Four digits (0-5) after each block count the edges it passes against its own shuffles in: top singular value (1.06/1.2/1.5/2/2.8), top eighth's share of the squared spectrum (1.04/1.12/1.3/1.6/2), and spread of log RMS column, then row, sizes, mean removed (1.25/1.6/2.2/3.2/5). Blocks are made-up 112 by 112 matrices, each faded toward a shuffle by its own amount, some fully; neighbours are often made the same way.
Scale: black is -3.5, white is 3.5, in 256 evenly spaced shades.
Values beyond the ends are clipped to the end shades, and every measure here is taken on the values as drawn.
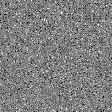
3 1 0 0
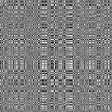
5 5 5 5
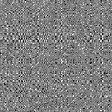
5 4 3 3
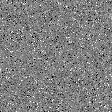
1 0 0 0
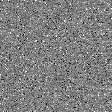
3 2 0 0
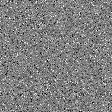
3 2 0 0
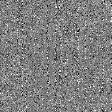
1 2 3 0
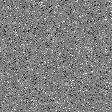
0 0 0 0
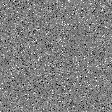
0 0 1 0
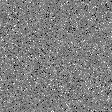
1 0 0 0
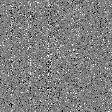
2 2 2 0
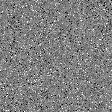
0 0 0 0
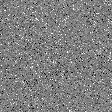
0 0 0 0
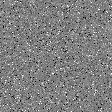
0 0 0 0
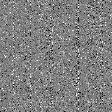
2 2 3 0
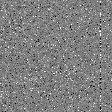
2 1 1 0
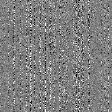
2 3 4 0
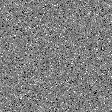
0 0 0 0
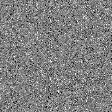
0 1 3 0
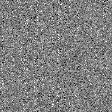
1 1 3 0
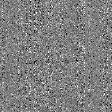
1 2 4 0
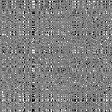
5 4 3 3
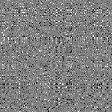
5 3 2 3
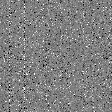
2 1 2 0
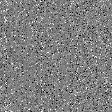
1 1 2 0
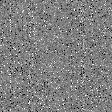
1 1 2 0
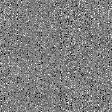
1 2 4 0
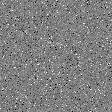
0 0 0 0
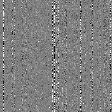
3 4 4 0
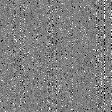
3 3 3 0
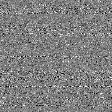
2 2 0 4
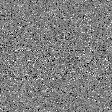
1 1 0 2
